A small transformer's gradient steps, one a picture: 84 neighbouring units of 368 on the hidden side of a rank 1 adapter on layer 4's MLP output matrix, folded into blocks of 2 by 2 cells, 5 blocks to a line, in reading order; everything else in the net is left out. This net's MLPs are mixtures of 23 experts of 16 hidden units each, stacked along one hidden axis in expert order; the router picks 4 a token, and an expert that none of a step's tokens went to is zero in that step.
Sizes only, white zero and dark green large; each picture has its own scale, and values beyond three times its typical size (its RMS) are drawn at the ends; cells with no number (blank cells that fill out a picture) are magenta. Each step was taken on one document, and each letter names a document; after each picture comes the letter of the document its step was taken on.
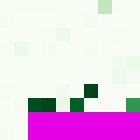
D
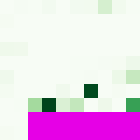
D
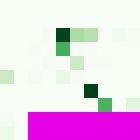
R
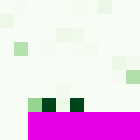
D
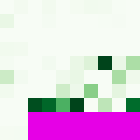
D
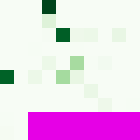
R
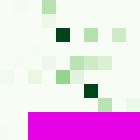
R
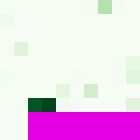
D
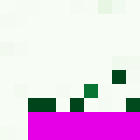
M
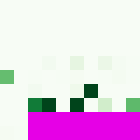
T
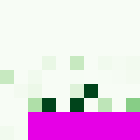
T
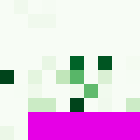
T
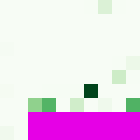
M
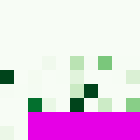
T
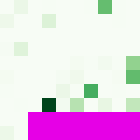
D
